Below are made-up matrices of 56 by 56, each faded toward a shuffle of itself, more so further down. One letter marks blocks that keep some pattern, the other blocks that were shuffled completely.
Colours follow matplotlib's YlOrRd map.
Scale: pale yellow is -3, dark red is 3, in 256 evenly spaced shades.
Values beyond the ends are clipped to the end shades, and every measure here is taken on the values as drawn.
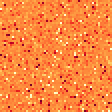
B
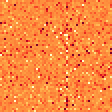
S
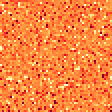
B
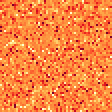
B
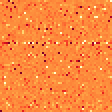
S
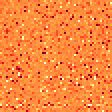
S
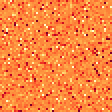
B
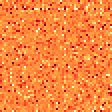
S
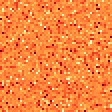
B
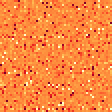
S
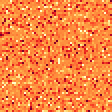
S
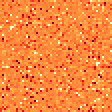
S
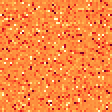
B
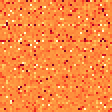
S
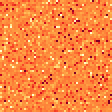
B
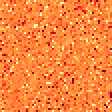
B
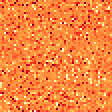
S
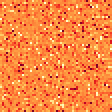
S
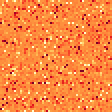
S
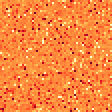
B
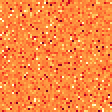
B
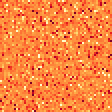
B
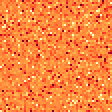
B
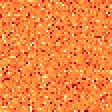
B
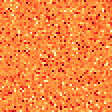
B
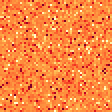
B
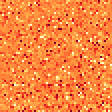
S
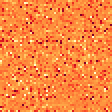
S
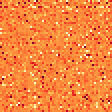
S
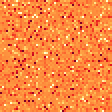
S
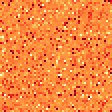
S
